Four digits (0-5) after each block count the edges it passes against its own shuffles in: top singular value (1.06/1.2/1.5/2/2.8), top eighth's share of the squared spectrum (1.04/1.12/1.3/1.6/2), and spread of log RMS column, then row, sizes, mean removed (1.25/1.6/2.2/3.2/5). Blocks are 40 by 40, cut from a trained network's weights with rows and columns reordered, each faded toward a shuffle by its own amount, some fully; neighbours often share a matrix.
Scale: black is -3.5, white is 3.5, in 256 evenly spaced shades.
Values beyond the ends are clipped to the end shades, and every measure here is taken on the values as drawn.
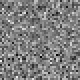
3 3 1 2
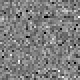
2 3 1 1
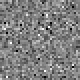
2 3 1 1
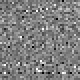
2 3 0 2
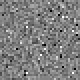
0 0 0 0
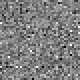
2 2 0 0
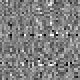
3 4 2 2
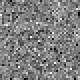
0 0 0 0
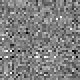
3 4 1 1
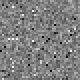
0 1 0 0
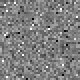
0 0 0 0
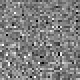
3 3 0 2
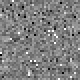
0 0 0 0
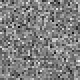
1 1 0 0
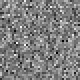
0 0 0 0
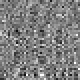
4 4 1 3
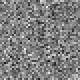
2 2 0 0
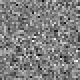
0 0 0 0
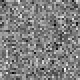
1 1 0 0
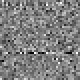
3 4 0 2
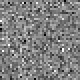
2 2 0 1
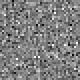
0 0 0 0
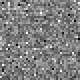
0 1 0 0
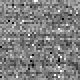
2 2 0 0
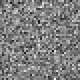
0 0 0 0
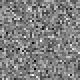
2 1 0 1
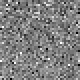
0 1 0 0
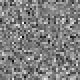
3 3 1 2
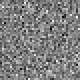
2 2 0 0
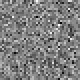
2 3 1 1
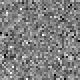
2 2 0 1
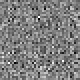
3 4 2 2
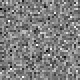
0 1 0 0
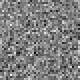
3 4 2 2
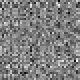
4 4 2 2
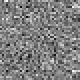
3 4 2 2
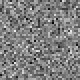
2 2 0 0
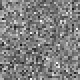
1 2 0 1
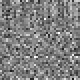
3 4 1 2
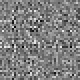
4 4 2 3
